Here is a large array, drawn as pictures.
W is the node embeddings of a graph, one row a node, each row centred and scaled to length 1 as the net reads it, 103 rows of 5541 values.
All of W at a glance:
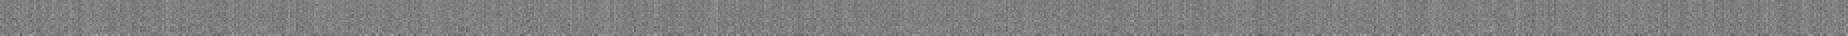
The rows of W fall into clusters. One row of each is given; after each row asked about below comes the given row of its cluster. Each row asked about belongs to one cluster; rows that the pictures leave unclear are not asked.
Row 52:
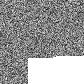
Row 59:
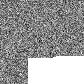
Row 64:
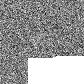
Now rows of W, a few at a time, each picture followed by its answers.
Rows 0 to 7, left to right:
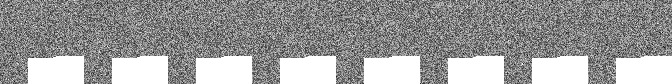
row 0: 52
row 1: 59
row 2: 52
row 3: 64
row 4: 59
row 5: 64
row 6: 52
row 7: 64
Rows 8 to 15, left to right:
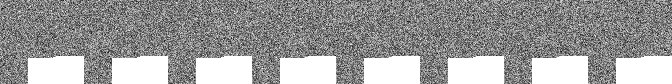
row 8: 52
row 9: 59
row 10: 59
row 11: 64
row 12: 64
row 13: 52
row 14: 64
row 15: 52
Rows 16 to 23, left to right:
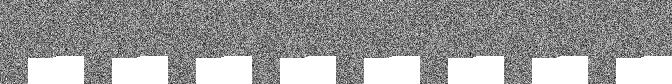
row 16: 52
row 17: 59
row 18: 52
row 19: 64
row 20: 52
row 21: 59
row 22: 64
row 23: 59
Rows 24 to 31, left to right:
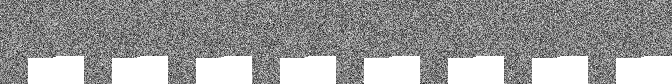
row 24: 59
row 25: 52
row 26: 52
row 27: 64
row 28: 59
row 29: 59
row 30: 52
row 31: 52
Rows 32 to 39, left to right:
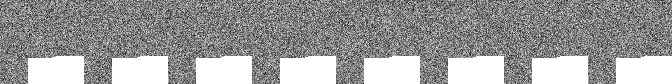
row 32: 64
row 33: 59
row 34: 64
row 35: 52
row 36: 59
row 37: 59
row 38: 52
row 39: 64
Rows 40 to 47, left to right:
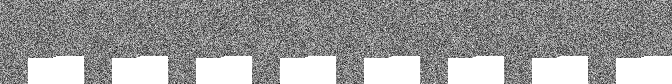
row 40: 52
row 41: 64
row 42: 64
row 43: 59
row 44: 64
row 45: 64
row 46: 64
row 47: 52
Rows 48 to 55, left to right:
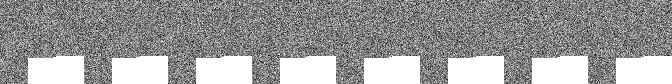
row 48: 59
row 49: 64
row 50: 64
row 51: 64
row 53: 52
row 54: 59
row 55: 52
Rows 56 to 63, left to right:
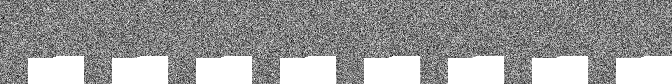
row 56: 59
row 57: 52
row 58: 59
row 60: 64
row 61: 64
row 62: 64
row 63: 59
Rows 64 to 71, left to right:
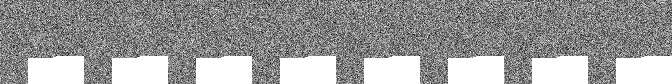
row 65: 59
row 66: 59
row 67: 59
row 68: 64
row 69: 52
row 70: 64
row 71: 52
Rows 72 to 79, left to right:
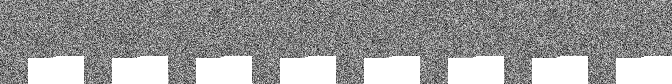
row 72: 52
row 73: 52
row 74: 64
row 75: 52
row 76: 52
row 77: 59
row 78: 64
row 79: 52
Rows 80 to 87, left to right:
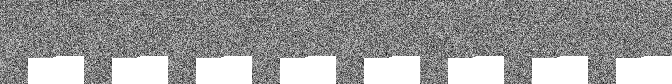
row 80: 59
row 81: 59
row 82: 59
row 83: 59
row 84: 59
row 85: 64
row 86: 59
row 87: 52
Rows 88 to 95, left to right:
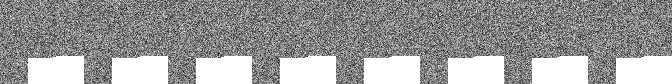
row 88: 52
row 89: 59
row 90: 59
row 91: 59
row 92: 59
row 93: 64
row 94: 64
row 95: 59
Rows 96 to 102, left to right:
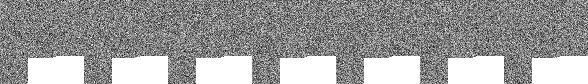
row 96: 52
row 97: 52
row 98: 59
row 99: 64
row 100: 64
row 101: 64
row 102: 52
